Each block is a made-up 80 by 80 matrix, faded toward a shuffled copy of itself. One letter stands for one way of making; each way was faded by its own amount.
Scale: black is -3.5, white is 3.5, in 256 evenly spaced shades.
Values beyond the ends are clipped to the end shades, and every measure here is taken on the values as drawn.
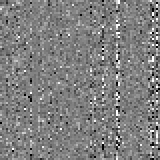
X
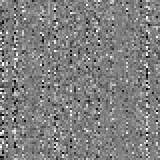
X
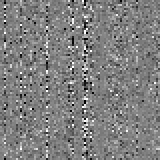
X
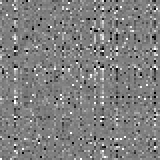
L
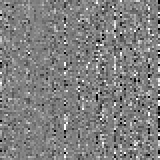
X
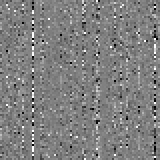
X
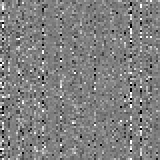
X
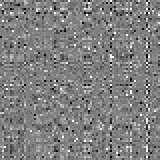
L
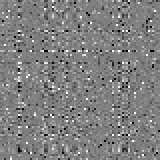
L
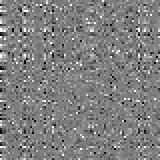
L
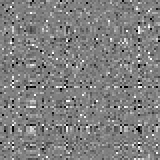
L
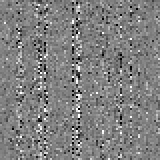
X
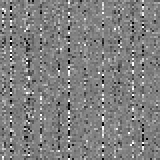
X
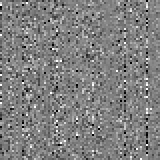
X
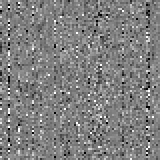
X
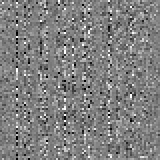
X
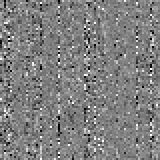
X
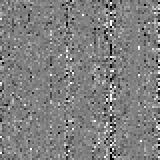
X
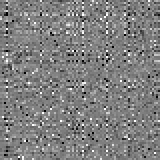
L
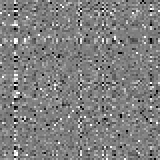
L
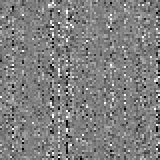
X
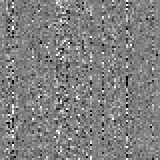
X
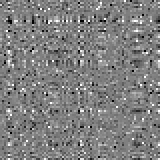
L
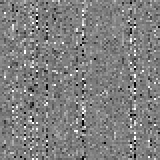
X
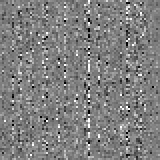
X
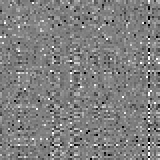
L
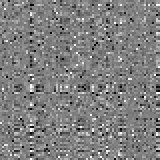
L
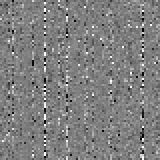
X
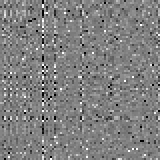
L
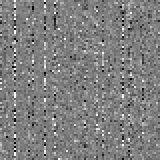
X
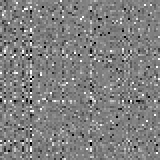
L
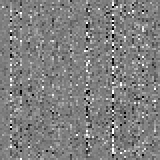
X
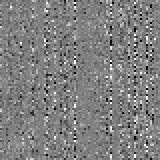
X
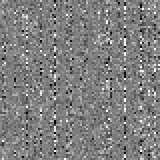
X
